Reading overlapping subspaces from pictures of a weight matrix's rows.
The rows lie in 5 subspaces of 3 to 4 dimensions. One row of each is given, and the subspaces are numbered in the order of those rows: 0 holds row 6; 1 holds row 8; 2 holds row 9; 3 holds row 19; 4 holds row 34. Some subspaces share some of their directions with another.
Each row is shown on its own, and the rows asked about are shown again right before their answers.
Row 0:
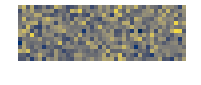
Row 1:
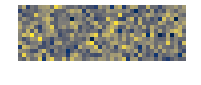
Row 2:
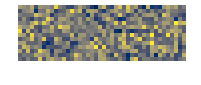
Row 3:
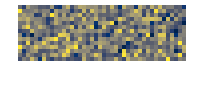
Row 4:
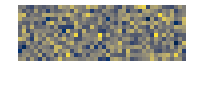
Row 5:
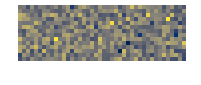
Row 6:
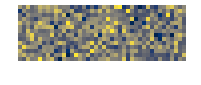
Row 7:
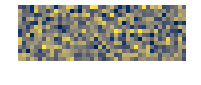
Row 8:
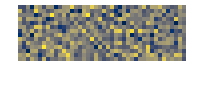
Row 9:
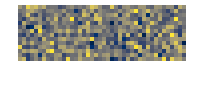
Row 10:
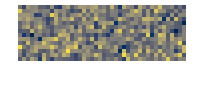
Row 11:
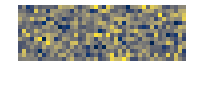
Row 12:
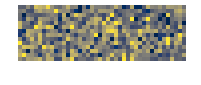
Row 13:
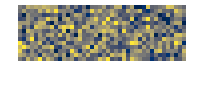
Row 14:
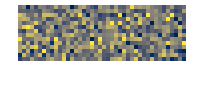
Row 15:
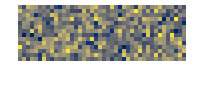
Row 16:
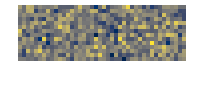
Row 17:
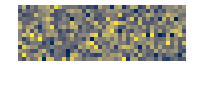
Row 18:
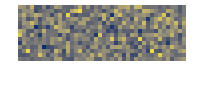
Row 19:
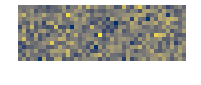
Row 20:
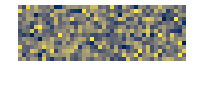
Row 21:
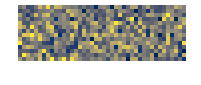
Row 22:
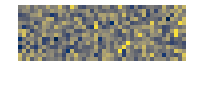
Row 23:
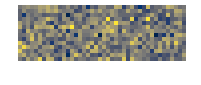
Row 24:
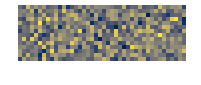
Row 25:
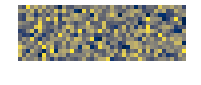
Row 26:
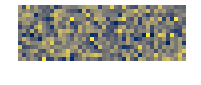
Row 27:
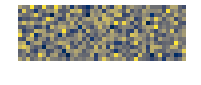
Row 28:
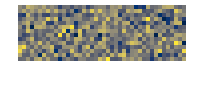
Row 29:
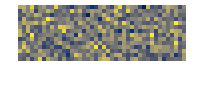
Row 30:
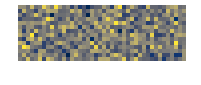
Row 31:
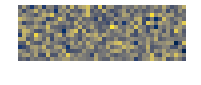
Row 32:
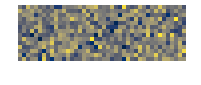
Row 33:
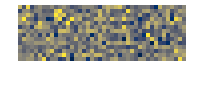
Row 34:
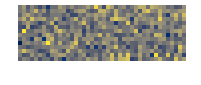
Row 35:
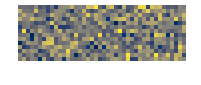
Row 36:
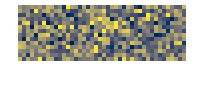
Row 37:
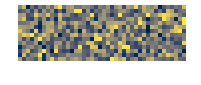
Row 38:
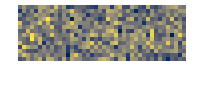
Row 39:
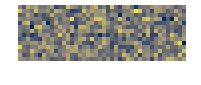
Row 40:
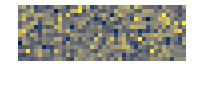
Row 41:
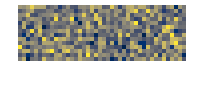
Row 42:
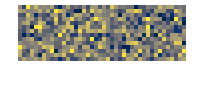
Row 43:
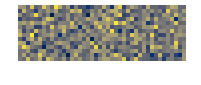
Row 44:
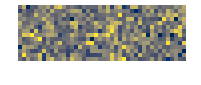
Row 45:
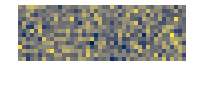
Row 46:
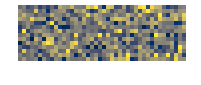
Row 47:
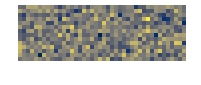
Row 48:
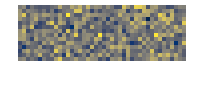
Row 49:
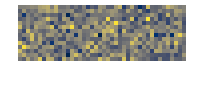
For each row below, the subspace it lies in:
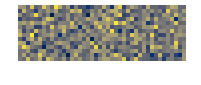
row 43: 1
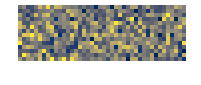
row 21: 4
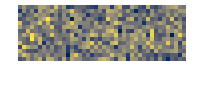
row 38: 3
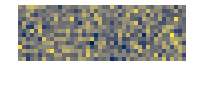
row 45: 2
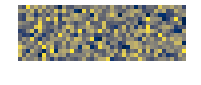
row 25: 3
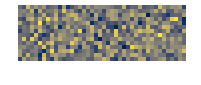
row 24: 3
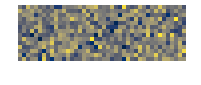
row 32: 3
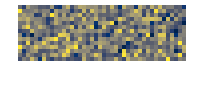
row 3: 2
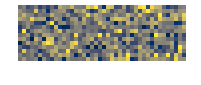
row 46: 4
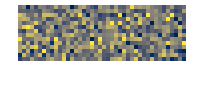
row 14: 2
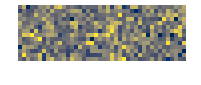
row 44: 4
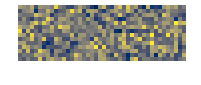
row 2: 4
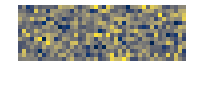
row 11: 4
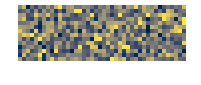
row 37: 3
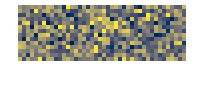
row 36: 3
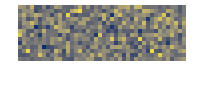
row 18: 1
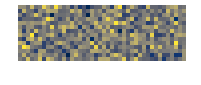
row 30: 1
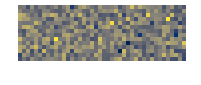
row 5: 2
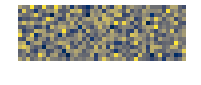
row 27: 1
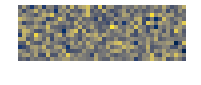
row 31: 1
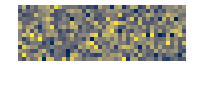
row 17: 0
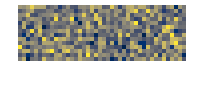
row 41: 2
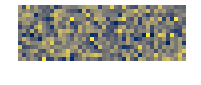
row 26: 0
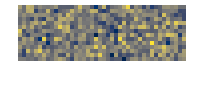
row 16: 4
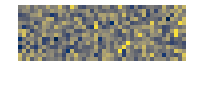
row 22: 2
